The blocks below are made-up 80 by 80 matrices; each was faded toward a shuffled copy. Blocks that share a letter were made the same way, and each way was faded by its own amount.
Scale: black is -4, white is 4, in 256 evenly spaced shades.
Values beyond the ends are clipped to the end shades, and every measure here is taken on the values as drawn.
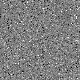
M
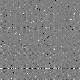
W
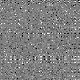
W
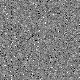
M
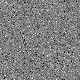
M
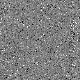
M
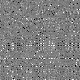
W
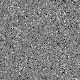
M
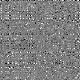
W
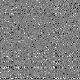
W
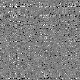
W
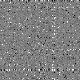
W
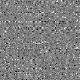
W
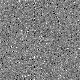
M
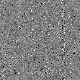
M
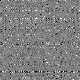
W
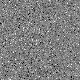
M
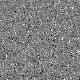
M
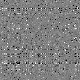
W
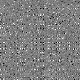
W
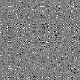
W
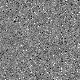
M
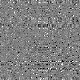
W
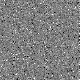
M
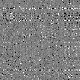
W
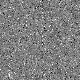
M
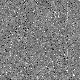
M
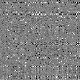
W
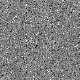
M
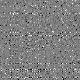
W
